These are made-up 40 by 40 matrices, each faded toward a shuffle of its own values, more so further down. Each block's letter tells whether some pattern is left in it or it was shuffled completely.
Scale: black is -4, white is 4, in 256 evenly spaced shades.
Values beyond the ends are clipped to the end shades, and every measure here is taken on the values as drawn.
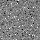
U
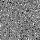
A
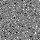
U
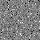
U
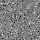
U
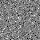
A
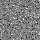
U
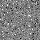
U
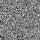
A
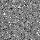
A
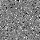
A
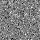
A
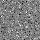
U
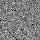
U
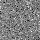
U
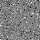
U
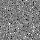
A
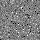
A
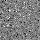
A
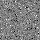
U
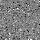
A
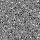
U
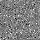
A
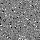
U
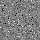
U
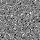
A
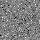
U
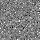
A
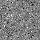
U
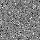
U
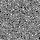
U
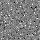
U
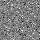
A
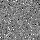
U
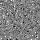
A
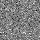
U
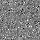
A
